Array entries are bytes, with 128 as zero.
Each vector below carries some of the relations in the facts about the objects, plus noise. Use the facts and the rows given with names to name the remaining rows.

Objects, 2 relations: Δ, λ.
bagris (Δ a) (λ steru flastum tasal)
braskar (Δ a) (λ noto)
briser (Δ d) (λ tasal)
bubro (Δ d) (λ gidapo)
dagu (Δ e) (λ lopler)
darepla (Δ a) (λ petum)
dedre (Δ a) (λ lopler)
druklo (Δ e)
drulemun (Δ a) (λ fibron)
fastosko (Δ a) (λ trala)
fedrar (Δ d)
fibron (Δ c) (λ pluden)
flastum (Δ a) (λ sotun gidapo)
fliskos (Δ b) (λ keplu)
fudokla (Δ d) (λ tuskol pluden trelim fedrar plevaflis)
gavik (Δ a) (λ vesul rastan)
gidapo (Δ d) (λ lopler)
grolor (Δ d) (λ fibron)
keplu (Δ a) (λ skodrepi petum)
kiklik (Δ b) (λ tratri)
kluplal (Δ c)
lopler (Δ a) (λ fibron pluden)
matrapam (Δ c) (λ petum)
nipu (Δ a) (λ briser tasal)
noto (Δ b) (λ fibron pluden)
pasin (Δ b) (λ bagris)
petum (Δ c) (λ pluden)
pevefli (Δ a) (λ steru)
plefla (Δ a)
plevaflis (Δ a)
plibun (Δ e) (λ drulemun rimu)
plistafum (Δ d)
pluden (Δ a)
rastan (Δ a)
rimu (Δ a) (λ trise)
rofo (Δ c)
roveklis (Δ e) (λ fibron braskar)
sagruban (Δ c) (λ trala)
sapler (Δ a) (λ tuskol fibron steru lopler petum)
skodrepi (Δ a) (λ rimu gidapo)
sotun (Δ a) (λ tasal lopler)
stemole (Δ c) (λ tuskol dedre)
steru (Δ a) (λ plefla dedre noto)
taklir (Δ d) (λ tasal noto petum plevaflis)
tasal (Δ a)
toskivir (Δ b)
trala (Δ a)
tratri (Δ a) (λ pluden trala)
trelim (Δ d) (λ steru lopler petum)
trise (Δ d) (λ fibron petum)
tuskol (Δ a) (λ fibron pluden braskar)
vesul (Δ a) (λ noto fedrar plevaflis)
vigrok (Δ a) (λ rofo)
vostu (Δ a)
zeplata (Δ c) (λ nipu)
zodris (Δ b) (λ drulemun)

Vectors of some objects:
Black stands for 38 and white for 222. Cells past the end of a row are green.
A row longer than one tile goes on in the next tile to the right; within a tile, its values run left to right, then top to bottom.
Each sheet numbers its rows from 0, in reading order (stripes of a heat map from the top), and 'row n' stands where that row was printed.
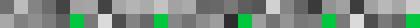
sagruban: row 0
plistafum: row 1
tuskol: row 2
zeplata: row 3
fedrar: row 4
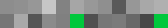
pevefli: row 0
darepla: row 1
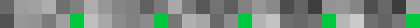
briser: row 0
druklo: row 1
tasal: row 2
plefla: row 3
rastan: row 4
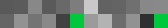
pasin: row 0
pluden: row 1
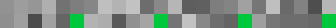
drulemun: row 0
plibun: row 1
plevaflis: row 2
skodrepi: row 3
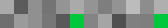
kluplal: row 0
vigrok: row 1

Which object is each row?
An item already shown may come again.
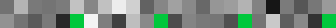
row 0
petum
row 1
dagu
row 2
darepla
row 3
toskivir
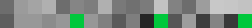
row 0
briser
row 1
petum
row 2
trise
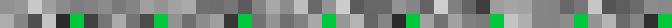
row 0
fibron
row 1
taklir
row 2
tuskol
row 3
bagris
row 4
pluden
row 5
zeplata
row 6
druklo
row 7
pluden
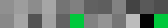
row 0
drulemun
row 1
noto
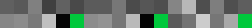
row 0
noto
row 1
noto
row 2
nipu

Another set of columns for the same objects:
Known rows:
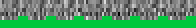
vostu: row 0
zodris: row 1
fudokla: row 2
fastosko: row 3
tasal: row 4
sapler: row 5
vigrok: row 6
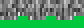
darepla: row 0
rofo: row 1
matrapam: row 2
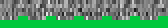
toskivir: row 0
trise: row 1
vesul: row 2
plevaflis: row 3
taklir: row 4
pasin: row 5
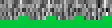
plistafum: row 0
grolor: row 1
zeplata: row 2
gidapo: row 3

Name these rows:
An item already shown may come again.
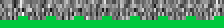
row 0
gidapo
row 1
sotun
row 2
roveklis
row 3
sagruban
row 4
taklir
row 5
dedre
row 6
sapler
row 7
grolor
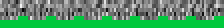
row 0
bagris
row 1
sagruban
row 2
druklo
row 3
trelim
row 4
tuskol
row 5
rimu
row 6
tuskol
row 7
briser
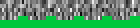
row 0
fibron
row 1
flastum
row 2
lopler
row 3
petum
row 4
bubro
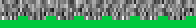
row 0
tratri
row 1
plibun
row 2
skodrepi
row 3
pluden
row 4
noto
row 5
noto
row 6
dagu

